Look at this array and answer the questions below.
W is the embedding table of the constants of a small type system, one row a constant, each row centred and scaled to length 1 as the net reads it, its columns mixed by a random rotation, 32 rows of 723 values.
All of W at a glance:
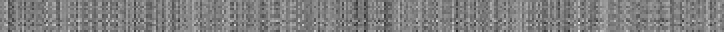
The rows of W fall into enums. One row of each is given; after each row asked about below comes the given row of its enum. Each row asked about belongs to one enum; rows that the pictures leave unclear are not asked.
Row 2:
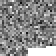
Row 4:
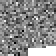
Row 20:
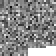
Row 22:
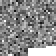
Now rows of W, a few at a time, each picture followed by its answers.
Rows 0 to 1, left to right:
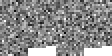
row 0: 22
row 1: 20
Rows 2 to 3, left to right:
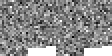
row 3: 22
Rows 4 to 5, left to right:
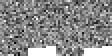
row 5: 2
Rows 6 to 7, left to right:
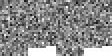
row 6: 20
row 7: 2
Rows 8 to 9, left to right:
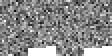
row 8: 22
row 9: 2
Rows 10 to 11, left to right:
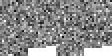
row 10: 22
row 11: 20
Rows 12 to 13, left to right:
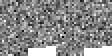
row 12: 22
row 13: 20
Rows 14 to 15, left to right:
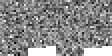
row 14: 4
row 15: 2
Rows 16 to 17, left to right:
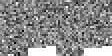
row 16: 4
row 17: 2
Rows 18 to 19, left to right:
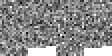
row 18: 2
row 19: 20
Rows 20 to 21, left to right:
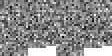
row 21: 20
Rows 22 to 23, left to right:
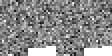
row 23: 4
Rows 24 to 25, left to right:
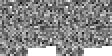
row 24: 2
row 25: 2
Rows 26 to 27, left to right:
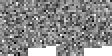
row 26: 4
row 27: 20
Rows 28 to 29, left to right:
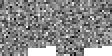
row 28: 20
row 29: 4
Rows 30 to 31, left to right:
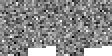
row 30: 4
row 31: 22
